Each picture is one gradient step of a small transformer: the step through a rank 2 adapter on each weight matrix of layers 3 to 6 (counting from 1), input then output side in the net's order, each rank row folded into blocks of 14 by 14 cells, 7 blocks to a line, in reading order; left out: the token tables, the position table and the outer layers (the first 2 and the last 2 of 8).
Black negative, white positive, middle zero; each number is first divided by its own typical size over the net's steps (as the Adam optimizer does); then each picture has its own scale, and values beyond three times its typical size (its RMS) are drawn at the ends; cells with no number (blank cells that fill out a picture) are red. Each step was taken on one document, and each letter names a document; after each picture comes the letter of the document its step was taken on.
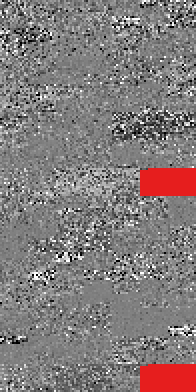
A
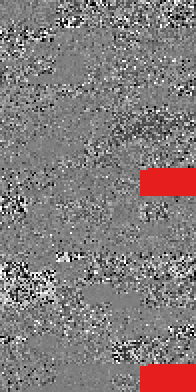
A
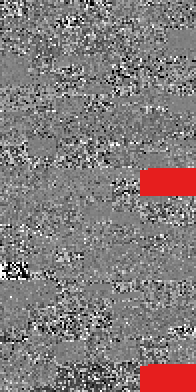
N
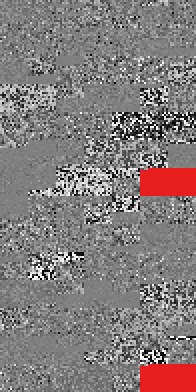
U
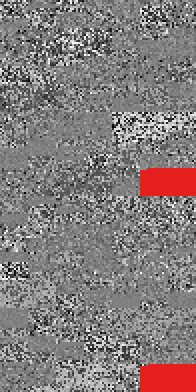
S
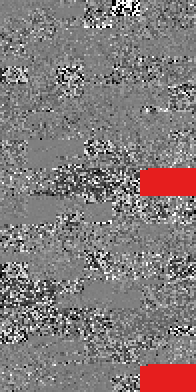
N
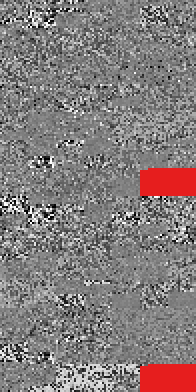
S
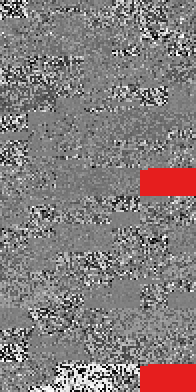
S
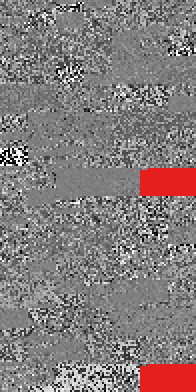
S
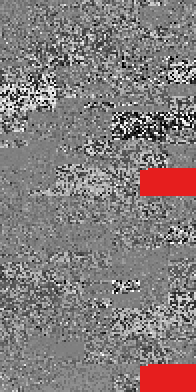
U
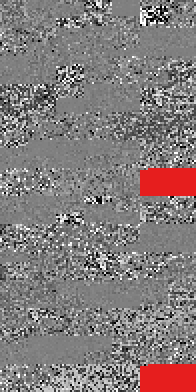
S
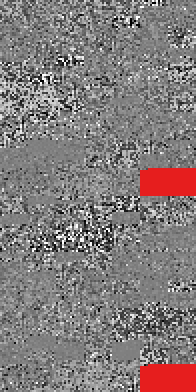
U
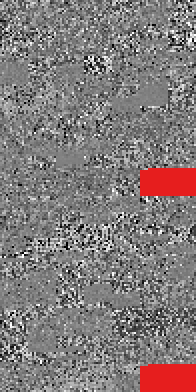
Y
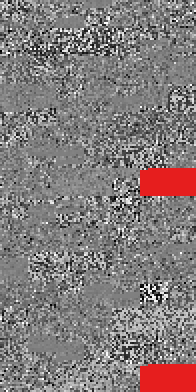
Y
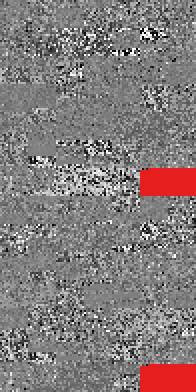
N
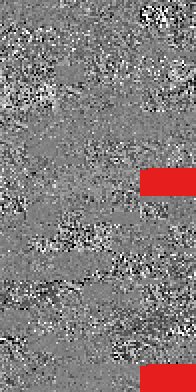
A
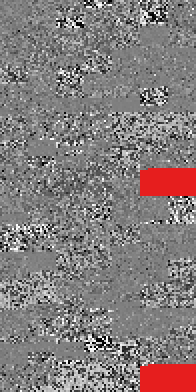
S
